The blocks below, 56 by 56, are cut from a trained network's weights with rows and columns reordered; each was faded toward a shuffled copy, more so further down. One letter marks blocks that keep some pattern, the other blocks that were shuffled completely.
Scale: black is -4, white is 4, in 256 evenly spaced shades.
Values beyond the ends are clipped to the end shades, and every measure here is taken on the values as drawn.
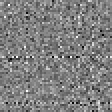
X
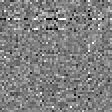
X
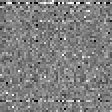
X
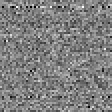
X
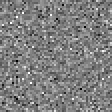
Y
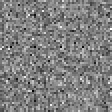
X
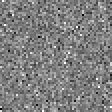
Y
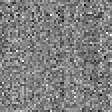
X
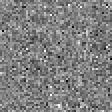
X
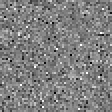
Y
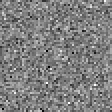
Y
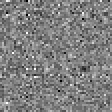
X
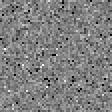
Y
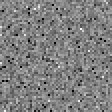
Y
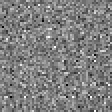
X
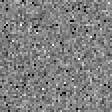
Y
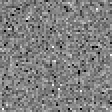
Y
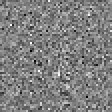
X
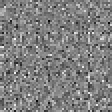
X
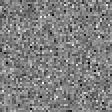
Y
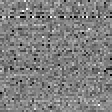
X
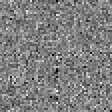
X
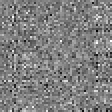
X
